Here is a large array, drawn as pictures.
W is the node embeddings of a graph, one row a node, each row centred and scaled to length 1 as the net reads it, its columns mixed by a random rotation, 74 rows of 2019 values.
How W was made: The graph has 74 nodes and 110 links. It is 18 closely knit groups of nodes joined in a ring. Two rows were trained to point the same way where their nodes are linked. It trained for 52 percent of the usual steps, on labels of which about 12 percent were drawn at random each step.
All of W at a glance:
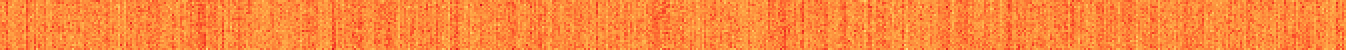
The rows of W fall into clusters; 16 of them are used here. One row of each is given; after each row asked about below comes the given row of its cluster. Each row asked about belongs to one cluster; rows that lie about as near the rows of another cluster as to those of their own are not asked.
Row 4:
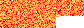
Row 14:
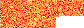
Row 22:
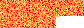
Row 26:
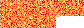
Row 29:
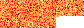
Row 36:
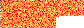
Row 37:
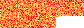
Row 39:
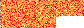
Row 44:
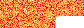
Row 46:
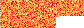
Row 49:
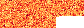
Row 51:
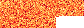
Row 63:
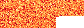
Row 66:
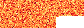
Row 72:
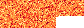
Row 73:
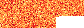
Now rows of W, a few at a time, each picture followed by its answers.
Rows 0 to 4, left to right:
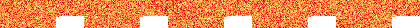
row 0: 73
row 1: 4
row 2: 36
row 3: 73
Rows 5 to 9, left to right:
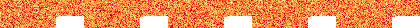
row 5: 37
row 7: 51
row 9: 63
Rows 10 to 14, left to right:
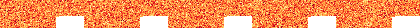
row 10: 72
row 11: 72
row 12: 37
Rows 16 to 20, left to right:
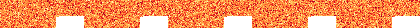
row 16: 37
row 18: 14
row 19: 49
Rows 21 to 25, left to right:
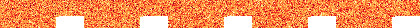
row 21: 29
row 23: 73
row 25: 63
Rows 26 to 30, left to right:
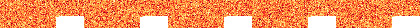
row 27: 66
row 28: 39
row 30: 29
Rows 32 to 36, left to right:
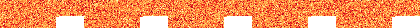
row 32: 4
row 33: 36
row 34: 44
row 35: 49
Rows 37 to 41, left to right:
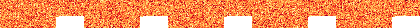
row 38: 51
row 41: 36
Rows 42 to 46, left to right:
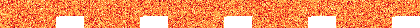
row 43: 44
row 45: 36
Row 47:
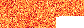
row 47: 73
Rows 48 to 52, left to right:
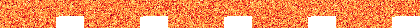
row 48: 39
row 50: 72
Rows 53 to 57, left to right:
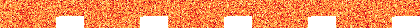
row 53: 66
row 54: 22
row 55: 66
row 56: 14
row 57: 66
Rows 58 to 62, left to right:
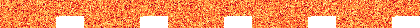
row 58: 49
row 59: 72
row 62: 44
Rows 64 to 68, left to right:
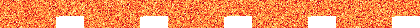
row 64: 51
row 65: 49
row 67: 26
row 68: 26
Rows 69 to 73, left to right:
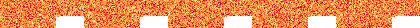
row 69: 29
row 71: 46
